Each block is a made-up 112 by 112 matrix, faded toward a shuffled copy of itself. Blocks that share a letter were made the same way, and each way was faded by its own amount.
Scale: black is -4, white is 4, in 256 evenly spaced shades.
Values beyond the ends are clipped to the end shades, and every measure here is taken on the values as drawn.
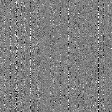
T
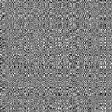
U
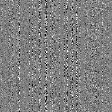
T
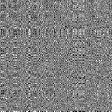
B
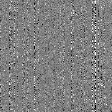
T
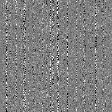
T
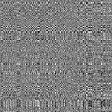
U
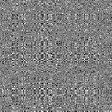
B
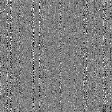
T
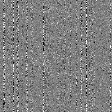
T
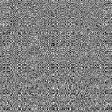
B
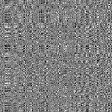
B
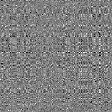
B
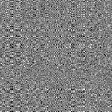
B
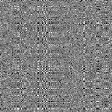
B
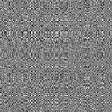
U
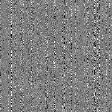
T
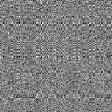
B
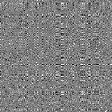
B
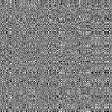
U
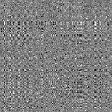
B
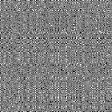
B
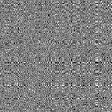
B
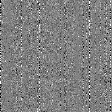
T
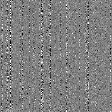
T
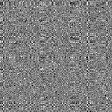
B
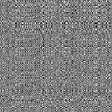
U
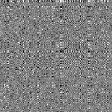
B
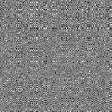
B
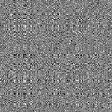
B
